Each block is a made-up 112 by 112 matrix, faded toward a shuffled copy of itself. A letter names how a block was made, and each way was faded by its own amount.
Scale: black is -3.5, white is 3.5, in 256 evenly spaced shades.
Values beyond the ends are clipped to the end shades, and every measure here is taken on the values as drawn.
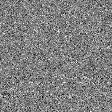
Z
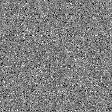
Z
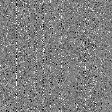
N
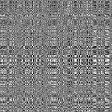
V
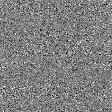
Z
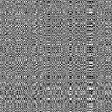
V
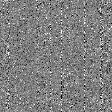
N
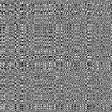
V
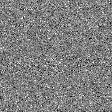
Z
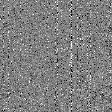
N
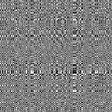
V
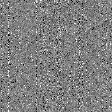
N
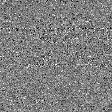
Z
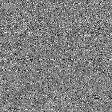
Z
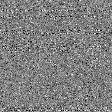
Z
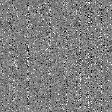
N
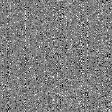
N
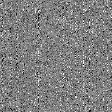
N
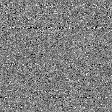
Z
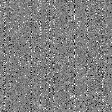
N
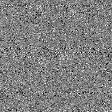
Z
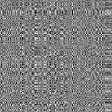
V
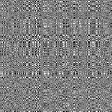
V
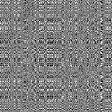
V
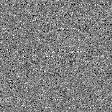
Z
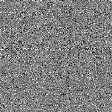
Z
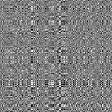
V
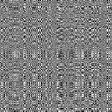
V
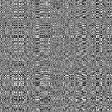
V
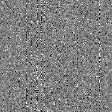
N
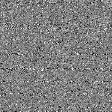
Z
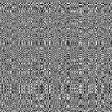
V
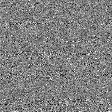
Z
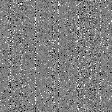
N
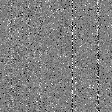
N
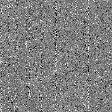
N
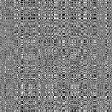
V
